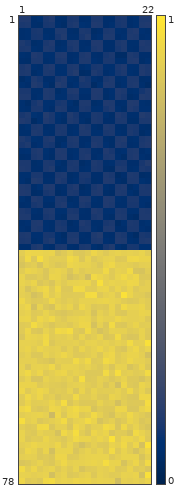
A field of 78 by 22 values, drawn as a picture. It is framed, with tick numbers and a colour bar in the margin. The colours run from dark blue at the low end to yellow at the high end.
The table splits into 2 rows of 1 panel. Panel 1,1: very low, checkered, faint in contrast. Panel 2,1: very high, fine-grained, faint in contrast.
